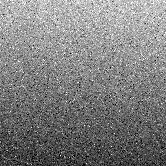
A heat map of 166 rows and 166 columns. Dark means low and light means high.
Histogram: bell-shaped. Stripes: none. Slope: up to the top. Grain: fine.
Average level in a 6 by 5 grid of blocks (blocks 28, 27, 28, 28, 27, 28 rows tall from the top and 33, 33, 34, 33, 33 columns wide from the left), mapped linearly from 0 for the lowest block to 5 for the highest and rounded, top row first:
5 5 5 5 5
4 4 4 4 4
3 3 3 3 3
2 2 2 2 2
1 1 1 1 1
0 0 0 0 0
